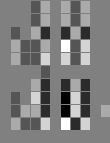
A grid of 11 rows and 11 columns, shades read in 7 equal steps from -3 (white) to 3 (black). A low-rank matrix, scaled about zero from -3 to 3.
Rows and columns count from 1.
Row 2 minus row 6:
0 0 0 1 -2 0 -1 1 -1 0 0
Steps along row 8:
up down down up down up down up down same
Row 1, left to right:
0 0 0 1 -1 0 -1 1 -1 0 0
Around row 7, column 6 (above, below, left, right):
0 0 2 2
